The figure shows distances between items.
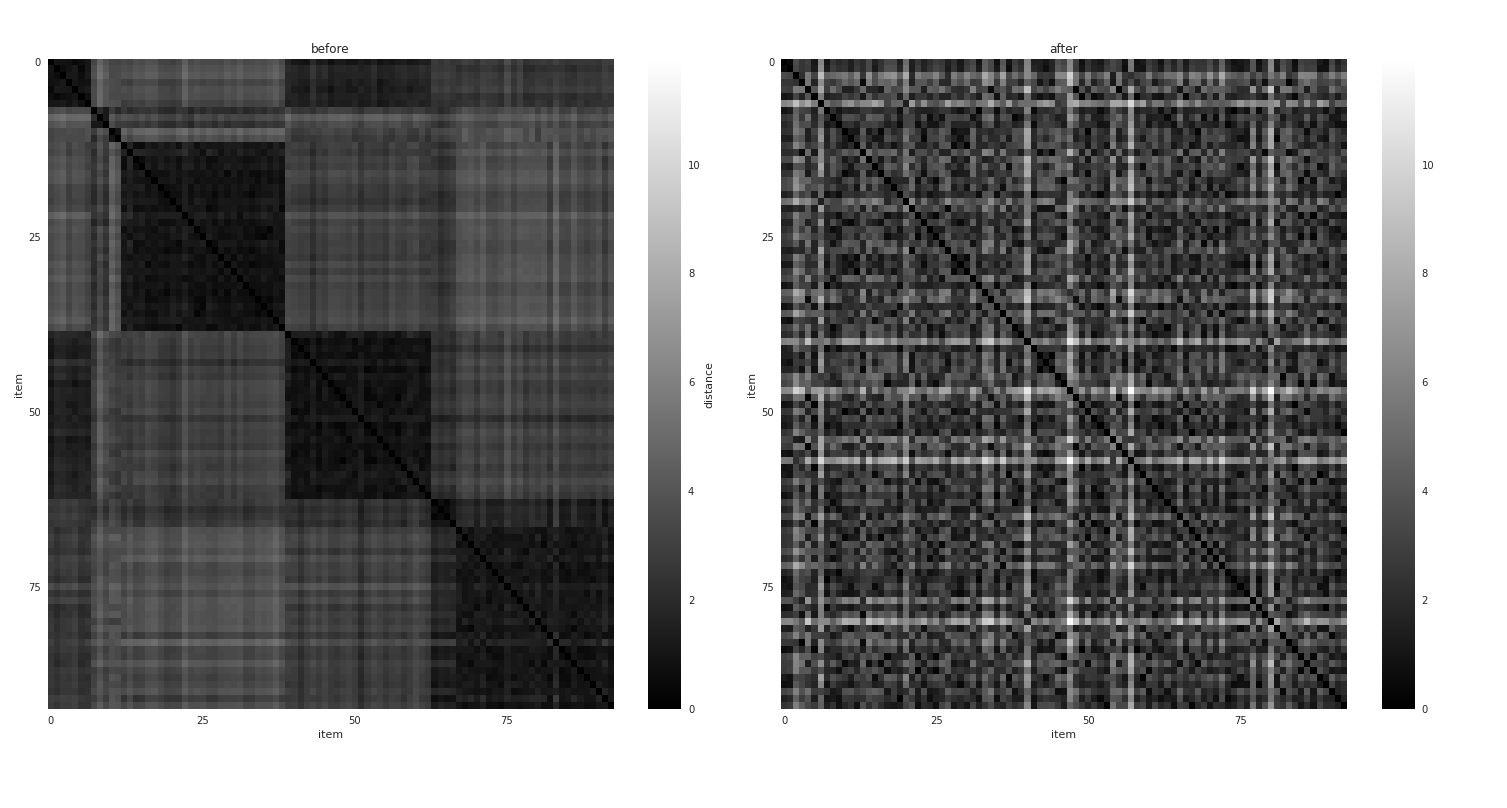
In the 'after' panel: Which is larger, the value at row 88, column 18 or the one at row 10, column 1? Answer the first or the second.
the first
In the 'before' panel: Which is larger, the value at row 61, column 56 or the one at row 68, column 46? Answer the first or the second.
the second
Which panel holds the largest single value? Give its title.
after
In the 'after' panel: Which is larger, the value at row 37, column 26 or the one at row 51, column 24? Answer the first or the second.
the first
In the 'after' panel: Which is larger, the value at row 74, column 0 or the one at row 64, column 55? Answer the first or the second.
the second
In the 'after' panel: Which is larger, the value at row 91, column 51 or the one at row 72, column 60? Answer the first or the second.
the second
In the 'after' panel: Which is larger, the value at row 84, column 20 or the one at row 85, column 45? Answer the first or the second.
the first
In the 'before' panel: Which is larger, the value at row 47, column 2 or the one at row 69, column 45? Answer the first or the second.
the second
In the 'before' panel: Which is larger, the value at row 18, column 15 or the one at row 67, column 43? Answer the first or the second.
the second
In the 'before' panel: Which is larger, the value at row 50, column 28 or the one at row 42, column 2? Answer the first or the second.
the first
